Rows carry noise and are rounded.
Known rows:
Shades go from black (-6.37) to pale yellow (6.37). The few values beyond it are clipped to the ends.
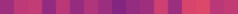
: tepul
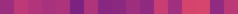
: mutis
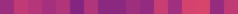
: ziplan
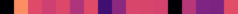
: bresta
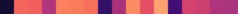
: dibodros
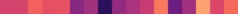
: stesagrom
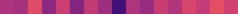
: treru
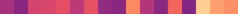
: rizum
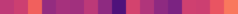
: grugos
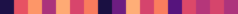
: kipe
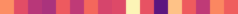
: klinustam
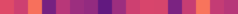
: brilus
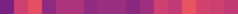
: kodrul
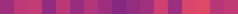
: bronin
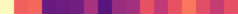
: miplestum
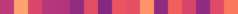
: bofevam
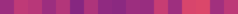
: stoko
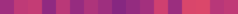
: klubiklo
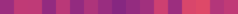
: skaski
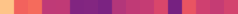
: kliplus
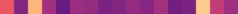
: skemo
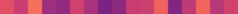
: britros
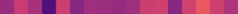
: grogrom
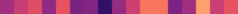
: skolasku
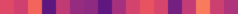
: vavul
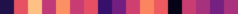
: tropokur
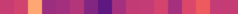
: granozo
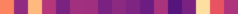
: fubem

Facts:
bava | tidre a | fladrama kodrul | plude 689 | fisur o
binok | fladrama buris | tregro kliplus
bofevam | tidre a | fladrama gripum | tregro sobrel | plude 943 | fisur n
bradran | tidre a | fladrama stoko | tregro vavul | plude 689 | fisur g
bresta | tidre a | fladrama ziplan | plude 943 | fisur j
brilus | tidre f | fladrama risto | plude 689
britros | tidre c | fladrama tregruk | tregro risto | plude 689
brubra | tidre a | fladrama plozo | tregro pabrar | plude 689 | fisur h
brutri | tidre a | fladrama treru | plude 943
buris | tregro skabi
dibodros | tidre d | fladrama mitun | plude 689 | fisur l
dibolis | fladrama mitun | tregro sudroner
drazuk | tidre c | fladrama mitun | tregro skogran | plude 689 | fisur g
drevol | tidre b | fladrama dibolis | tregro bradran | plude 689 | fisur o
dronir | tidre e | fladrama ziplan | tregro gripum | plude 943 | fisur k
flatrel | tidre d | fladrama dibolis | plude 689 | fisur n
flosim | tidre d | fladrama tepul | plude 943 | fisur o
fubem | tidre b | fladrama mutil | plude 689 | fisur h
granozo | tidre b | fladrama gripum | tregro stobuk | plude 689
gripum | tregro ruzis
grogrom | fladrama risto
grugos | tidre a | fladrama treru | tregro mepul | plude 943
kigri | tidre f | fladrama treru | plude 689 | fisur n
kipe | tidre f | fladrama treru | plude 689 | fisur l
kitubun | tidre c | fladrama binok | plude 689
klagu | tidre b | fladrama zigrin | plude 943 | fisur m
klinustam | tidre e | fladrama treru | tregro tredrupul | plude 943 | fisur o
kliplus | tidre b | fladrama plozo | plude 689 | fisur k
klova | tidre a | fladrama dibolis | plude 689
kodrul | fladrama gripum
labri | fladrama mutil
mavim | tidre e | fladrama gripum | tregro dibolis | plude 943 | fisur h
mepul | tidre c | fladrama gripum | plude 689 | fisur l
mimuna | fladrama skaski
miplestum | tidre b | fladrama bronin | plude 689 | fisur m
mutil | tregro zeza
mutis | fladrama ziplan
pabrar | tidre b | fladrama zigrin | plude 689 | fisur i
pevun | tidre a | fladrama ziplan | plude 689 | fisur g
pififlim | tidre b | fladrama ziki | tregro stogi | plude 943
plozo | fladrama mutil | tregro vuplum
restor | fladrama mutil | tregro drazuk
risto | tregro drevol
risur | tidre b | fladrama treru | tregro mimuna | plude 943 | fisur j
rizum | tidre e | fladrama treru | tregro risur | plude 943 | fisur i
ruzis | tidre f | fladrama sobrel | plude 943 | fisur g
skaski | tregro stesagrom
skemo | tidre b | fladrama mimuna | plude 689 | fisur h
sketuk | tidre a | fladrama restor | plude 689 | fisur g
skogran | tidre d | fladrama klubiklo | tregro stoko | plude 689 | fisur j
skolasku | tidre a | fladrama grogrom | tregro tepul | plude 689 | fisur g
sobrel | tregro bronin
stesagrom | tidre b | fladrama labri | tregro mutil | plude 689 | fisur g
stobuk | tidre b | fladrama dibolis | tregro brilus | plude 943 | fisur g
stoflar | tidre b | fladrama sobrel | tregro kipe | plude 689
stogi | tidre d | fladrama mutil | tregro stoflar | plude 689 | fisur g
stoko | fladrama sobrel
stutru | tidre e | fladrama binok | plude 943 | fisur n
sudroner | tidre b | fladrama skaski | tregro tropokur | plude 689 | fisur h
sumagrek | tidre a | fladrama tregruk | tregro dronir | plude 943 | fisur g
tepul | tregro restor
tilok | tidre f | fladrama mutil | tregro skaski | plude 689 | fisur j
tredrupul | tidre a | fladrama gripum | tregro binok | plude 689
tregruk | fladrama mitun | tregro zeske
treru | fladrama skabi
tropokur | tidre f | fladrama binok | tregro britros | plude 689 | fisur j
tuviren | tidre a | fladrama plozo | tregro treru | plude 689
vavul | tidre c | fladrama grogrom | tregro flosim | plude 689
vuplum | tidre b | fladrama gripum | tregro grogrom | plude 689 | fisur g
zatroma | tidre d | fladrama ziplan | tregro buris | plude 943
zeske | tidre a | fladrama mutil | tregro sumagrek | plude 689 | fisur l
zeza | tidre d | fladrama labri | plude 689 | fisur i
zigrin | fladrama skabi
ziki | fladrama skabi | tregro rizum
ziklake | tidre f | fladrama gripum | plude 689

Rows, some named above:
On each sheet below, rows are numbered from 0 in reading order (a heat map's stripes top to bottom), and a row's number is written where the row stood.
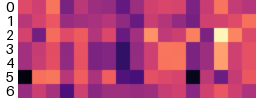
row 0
brilus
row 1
pififlim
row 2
pabrar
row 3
skolasku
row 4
skolasku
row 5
risur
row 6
grogrom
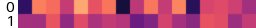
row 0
zeske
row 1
binok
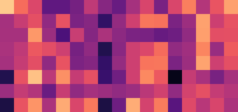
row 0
klagu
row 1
skolasku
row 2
mavim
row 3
pevun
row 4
skolasku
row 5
tropokur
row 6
risto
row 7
kipe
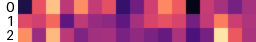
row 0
tropokur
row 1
vavul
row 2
brubra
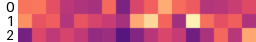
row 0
flatrel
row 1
bava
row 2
ruzis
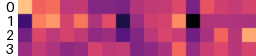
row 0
kliplus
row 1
tilok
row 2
ruzis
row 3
dibolis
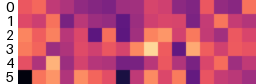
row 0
dronir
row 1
brilus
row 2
kigri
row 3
flosim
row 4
kitubun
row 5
mepul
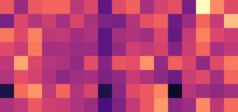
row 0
zeza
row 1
stobuk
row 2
tuviren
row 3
stoflar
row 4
bofevam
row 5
zatroma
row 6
skogran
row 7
drazuk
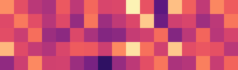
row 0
klinustam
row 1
stutru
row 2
klova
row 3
drevol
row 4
vuplum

